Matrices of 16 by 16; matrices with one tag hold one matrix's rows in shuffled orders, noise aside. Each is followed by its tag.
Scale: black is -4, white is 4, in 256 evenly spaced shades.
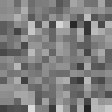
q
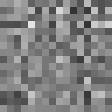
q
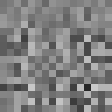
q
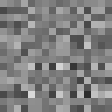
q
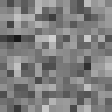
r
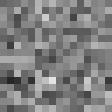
r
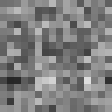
r
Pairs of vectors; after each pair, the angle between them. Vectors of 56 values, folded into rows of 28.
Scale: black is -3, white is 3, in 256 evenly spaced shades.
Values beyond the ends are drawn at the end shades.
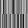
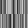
partly aligned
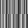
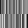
partly aligned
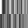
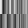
nearly parallel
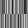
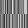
nearly opposite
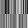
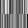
nearly opposite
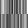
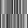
nearly parallel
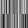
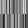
nearly parallel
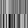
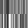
nearly opposite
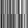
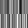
orthogonal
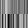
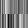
nearly parallel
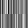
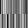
partly aligned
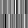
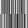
partly opposed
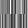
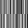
nearly opposite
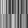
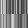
nearly parallel
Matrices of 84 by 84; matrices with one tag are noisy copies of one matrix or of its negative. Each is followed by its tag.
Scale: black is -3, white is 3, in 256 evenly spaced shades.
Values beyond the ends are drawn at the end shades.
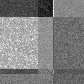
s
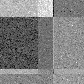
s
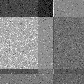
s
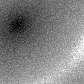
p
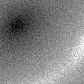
p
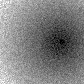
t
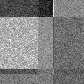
s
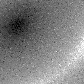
p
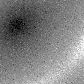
p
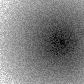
t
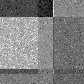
s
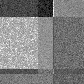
s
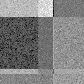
s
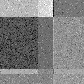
s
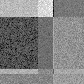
s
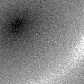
p
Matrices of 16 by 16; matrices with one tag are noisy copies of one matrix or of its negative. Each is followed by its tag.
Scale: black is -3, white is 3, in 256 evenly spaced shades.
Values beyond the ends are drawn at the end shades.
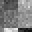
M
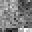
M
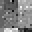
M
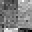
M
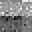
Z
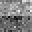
Z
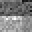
Z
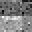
Z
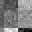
M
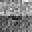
Z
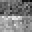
Z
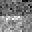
Z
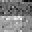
Z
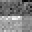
Z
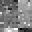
M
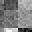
M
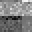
Z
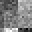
M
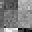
M
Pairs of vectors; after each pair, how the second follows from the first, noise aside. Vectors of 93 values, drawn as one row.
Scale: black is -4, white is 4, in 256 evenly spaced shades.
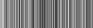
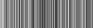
copied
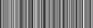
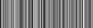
copied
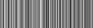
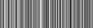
copied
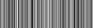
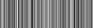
copied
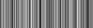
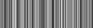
reversed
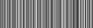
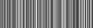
copied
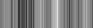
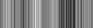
reversed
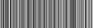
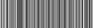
reversed
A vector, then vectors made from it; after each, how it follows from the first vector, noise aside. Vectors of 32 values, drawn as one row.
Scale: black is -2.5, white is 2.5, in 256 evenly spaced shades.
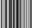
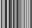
copied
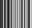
wrapped around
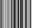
reversed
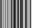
reversed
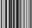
copied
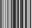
reversed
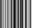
reversed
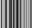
copied
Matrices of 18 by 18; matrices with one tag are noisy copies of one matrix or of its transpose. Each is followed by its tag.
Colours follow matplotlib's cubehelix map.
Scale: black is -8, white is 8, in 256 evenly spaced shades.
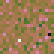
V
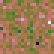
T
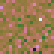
V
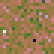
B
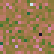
B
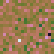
V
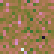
T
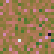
V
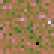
T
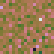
V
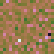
V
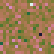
B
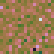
V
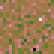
V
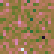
T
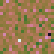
V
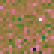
V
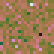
B
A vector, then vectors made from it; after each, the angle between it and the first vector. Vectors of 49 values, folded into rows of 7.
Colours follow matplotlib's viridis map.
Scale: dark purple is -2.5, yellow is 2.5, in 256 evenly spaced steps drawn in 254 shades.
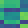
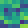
nearly parallel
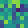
partly aligned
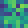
orthogonal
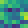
nearly parallel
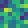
partly opposed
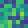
orthogonal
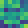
nearly parallel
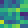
nearly opposite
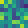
partly aligned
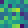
partly opposed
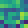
nearly parallel
